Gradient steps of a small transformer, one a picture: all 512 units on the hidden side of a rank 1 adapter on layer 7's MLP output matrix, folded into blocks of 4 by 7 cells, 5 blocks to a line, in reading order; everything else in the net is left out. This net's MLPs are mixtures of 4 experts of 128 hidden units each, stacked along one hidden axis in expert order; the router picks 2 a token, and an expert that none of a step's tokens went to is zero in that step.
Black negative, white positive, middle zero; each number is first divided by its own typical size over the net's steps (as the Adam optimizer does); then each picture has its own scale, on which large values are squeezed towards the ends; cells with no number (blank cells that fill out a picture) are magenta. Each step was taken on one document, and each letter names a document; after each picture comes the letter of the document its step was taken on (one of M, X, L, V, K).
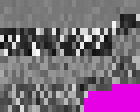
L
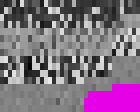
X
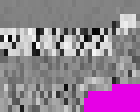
L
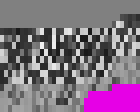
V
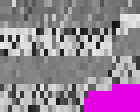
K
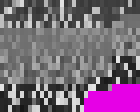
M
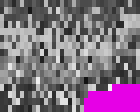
X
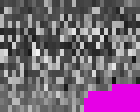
K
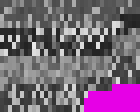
M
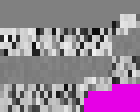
L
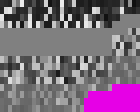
X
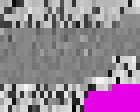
M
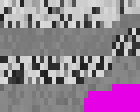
X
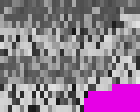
K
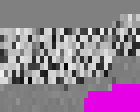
V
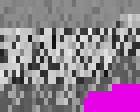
V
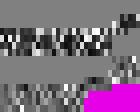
L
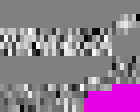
L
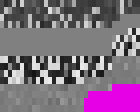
X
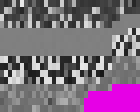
X
